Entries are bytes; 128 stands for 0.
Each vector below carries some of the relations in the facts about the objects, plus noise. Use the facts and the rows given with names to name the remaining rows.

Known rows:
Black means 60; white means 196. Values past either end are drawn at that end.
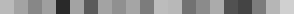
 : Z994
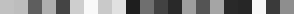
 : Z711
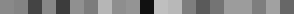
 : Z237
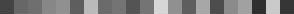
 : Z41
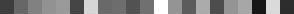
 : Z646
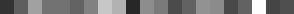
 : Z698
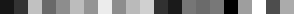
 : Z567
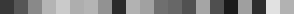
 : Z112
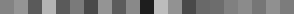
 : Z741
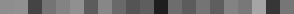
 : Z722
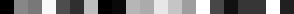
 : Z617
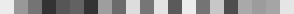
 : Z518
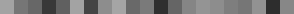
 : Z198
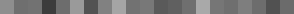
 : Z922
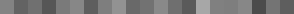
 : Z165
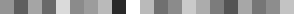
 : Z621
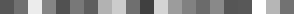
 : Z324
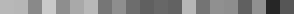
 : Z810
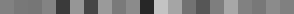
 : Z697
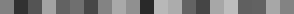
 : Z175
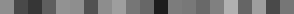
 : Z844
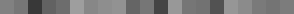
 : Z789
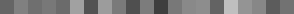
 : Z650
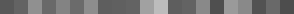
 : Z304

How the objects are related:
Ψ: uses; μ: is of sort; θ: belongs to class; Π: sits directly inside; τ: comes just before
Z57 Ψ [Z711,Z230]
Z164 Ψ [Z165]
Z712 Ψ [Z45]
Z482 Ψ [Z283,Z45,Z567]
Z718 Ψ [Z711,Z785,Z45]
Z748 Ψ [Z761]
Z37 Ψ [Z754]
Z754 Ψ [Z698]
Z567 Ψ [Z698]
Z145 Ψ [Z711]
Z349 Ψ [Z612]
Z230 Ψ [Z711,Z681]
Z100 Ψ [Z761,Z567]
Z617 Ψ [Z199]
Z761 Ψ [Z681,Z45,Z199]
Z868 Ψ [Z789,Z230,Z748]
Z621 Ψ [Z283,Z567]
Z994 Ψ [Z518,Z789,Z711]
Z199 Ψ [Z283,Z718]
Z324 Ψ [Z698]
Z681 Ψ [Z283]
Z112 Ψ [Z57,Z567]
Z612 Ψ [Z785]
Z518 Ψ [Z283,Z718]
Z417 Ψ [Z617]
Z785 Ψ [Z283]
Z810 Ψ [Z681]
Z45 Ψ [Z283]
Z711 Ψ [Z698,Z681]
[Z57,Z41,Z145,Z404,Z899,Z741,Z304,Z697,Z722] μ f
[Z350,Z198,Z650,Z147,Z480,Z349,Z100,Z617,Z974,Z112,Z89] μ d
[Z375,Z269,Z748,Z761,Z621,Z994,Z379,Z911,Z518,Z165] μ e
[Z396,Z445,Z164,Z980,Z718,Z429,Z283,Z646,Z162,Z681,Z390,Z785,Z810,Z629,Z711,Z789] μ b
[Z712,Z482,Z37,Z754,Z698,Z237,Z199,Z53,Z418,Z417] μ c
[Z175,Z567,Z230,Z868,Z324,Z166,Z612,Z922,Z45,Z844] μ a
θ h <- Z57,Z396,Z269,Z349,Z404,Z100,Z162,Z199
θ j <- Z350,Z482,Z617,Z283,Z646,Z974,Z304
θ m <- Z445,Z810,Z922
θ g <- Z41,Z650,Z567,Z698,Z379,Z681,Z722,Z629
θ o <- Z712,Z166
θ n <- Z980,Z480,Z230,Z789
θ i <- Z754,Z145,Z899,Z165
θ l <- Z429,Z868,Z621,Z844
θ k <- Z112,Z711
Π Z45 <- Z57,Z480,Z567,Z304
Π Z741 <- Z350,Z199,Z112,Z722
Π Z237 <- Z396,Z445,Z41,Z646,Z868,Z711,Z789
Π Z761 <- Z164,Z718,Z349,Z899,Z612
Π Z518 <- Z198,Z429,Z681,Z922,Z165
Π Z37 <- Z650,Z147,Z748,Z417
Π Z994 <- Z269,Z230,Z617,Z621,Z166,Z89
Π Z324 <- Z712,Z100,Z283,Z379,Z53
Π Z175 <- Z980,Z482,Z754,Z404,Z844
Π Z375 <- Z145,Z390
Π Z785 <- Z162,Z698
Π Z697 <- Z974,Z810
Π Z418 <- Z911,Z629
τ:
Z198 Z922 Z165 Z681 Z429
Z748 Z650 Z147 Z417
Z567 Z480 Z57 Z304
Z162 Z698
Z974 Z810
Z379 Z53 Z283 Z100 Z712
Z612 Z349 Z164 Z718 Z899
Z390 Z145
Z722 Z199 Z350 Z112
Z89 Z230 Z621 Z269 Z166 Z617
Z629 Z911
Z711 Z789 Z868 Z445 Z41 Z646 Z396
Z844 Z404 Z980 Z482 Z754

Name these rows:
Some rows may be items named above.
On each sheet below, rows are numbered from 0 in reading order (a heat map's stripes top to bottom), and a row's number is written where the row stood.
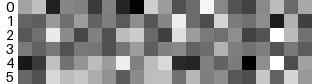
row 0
Z199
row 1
Z429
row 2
Z324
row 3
Z165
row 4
Z567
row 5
Z100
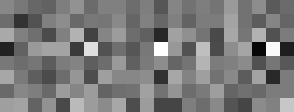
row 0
Z911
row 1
Z980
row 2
Z379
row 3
Z396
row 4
Z165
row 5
Z89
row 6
Z164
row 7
Z145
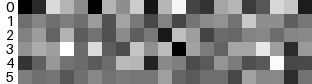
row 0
Z754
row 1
Z650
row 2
Z741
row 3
Z748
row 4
Z698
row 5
Z480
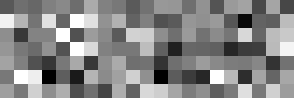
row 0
Z445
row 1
Z230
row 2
Z482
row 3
Z57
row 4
Z198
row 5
Z612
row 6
Z712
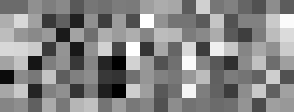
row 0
Z269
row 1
Z718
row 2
Z994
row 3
Z785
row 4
Z199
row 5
Z417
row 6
Z199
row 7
Z868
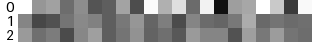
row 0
Z45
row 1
Z404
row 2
Z53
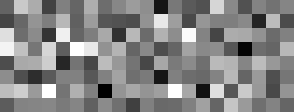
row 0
Z349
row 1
Z899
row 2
Z283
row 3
Z230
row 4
Z37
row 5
Z844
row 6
Z761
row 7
Z147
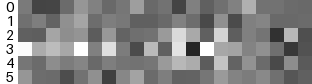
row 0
Z404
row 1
Z350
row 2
Z166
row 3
Z681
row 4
Z269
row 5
Z922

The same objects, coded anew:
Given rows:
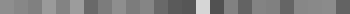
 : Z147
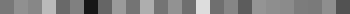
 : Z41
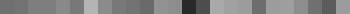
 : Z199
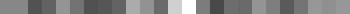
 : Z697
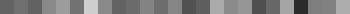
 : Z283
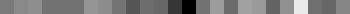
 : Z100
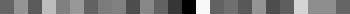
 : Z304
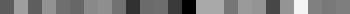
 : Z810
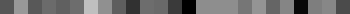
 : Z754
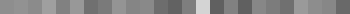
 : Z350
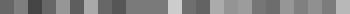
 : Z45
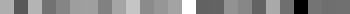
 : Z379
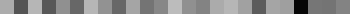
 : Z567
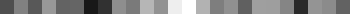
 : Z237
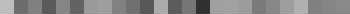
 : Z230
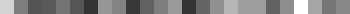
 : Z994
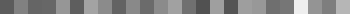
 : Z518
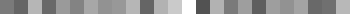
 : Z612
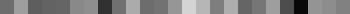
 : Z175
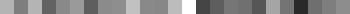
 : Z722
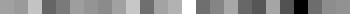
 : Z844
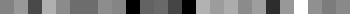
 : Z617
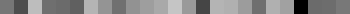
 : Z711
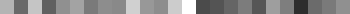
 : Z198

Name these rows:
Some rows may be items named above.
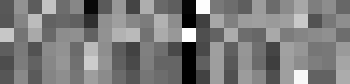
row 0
Z396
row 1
Z868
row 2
Z89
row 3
Z681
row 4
Z681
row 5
Z718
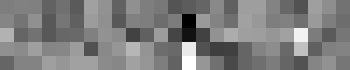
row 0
Z37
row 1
Z324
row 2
Z621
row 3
Z164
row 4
Z165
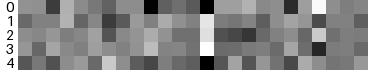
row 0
Z617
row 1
Z445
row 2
Z164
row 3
Z53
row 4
Z681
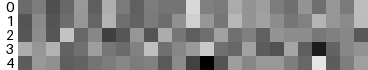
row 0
Z45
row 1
Z785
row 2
Z646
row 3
Z404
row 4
Z482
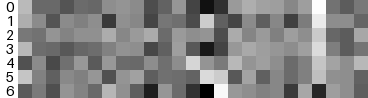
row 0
Z621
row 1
Z166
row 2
Z349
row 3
Z621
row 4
Z785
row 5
Z269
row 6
Z698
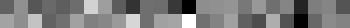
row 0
Z754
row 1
Z844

